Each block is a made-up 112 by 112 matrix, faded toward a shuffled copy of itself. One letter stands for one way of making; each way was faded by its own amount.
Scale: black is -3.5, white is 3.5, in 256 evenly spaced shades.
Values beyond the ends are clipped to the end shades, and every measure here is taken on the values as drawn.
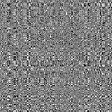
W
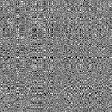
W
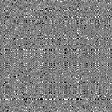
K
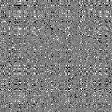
K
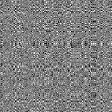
W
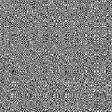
K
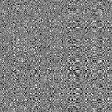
W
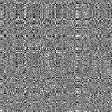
W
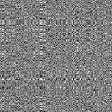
W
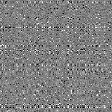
K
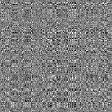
W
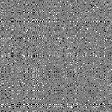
K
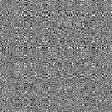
W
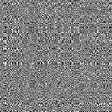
W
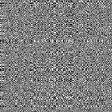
W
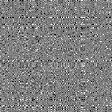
K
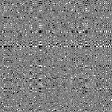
K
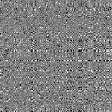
K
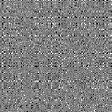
K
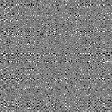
K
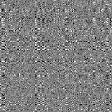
K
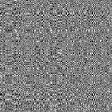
W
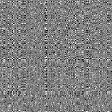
W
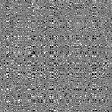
K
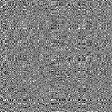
W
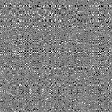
K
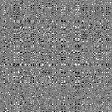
K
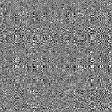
W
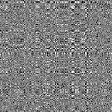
W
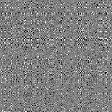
K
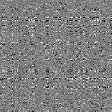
K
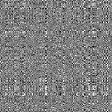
W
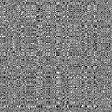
W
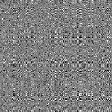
W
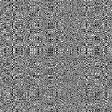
W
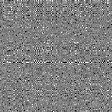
K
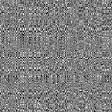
W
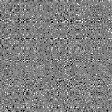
K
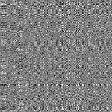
W
